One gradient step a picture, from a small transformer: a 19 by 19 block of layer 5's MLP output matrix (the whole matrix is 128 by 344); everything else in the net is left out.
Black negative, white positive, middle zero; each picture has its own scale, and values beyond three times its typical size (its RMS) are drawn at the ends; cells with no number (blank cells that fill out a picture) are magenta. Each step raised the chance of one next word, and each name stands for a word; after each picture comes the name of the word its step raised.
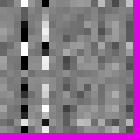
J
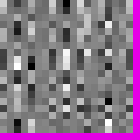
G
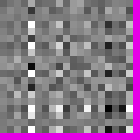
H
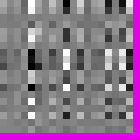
G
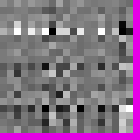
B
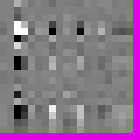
B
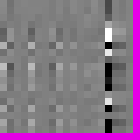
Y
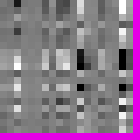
G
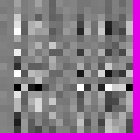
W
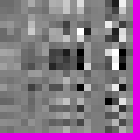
G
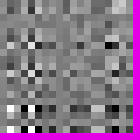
H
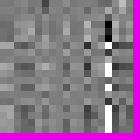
Y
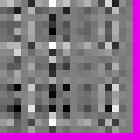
J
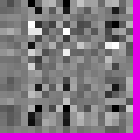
J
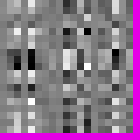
G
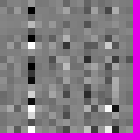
H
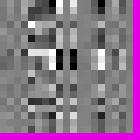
G
